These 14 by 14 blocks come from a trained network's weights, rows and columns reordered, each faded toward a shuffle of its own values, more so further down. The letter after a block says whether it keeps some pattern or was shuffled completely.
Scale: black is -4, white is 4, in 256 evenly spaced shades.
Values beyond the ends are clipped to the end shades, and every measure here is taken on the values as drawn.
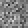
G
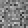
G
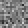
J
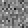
J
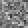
G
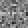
J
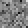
G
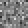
J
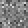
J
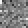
G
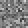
G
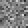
G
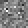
G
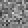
G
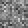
G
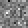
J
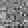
J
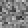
J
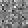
G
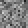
G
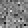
G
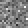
G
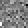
G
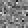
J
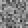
G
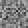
J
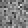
G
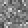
G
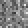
J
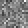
G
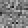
G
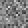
J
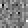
J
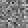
G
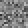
G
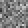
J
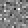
G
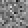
G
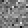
G
